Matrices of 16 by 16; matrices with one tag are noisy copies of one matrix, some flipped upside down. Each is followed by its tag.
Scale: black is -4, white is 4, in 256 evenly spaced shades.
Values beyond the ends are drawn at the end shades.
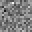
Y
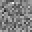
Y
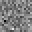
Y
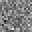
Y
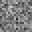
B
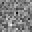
B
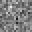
B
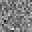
Y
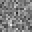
B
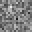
B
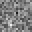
B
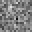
B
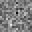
B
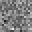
Y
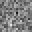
B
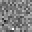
Y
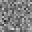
Y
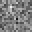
B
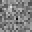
B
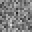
B
